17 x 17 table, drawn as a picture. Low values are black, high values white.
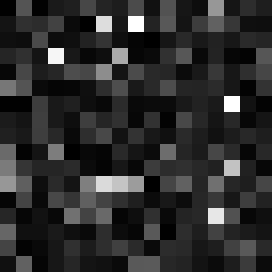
Roughest part: top middle. Average level on the scale: 20%. Histogram: skewed, a long tail of high values. Mirror symmetry: none. Seam: none.
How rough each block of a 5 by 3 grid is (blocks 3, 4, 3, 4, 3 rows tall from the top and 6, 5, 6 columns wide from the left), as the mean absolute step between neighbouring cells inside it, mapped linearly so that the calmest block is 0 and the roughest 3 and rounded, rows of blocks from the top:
131 | 111 | 110 | 122 | 010
